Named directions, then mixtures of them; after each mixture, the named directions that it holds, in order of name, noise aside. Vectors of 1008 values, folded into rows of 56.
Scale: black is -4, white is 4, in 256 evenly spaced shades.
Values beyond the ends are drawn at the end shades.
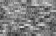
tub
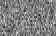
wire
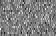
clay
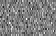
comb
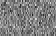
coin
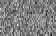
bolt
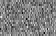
clay, comb, tub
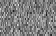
bolt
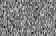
coin, comb, wire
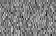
bolt, comb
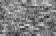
tub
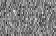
bolt, coin, comb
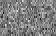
comb, tub, wire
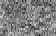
coin, comb, tub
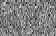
coin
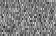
wire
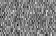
bolt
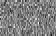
bolt, coin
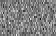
comb, wire
